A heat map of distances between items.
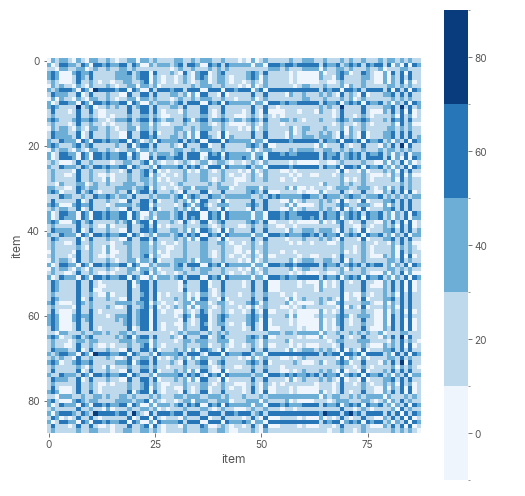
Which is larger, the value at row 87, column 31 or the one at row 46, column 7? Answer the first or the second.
the second
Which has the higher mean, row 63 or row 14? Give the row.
14
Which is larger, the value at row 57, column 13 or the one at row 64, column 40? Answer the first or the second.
the second
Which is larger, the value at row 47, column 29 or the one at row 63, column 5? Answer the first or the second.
the first
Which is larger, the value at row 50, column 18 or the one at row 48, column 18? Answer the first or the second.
the second
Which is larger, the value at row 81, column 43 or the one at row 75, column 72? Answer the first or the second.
the first
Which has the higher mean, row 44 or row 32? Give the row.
32
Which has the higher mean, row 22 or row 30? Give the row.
22
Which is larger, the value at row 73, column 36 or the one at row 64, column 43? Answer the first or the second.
the first
